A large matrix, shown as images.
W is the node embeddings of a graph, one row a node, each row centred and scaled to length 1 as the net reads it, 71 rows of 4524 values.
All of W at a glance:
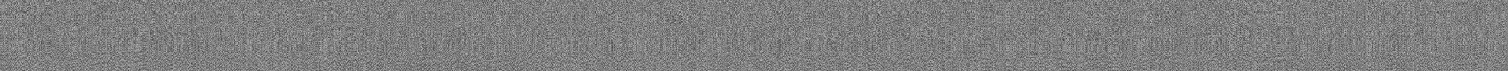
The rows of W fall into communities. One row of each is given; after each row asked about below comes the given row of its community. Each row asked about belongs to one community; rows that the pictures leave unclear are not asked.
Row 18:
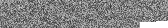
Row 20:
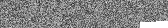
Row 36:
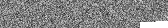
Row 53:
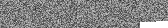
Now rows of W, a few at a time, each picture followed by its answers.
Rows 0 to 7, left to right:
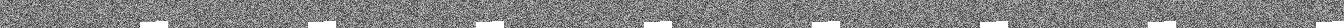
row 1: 36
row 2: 18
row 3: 18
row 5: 53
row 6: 18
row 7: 53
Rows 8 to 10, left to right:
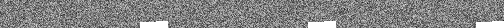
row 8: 53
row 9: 53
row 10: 53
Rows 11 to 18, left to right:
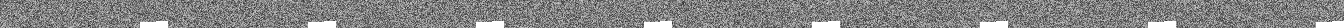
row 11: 20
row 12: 18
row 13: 36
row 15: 20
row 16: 18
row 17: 20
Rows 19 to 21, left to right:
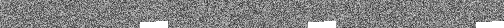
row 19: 18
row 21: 18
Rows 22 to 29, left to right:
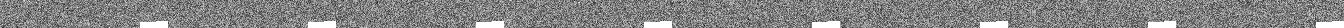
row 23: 20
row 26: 53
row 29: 53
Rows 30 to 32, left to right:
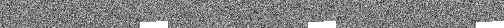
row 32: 53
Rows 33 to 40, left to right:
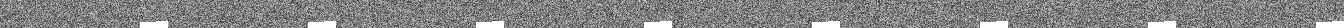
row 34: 18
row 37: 53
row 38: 20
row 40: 36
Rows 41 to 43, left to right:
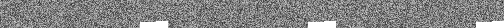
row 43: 36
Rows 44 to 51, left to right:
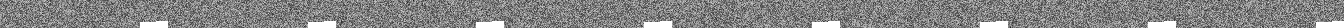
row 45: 18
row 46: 53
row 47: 18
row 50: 18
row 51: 36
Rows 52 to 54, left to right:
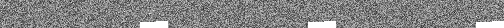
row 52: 18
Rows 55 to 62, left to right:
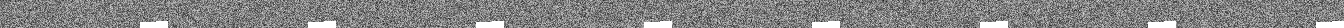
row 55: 36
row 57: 18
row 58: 18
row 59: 20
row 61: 36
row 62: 53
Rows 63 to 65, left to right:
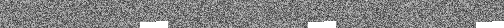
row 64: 18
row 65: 36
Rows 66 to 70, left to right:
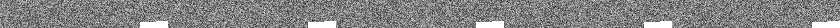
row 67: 53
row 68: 36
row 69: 36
